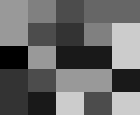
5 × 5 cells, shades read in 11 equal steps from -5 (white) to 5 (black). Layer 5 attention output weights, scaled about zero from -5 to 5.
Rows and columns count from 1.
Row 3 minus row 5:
2 -5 7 2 0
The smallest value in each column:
-1 -1 -3 -1 -3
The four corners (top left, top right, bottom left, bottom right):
-1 1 3 -3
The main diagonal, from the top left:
-1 2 4 -1 -3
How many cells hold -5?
0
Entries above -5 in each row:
5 5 5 5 5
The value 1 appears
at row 1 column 4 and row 1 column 5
